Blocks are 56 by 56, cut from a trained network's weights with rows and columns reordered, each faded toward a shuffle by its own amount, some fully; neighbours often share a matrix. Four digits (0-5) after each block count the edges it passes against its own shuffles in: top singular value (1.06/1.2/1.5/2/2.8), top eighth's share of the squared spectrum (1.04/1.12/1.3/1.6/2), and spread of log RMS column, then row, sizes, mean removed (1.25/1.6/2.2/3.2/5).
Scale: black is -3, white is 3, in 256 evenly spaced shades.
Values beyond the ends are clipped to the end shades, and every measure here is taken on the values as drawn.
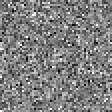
0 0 0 0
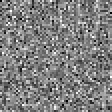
2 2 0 0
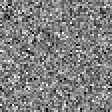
1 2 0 0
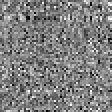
3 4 2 2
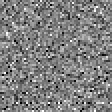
2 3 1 1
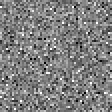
1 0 0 0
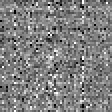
2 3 3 0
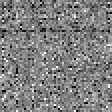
2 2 2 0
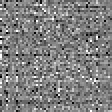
3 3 3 0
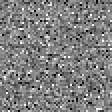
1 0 0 0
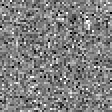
1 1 0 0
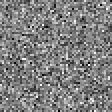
0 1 0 0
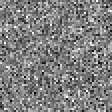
1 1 0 0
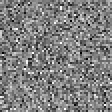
0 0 0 0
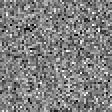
0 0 0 0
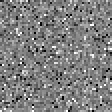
0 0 0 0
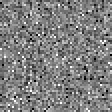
1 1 0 0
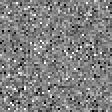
0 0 0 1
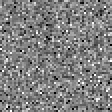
0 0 0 0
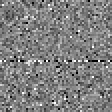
2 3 0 2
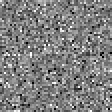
0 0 0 0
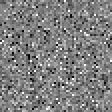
1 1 0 0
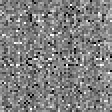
2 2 0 2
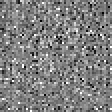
2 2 0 2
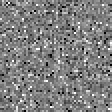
1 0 0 1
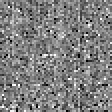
2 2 0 2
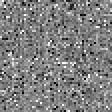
1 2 0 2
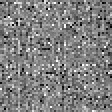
2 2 0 2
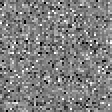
1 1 0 1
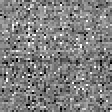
2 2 2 0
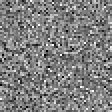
1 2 0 0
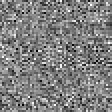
3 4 1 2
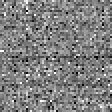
2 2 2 1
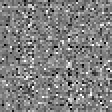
2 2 2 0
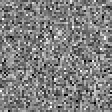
2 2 0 1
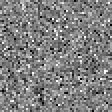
1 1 0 0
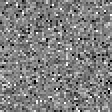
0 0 0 0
